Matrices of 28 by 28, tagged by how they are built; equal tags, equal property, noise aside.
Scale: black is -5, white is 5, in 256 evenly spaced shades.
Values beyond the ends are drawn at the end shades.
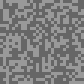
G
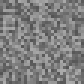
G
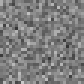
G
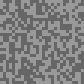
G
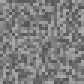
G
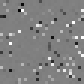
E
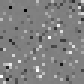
E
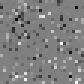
E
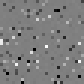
E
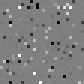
E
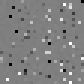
E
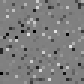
E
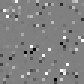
E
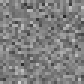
G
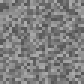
G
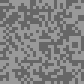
G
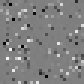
E
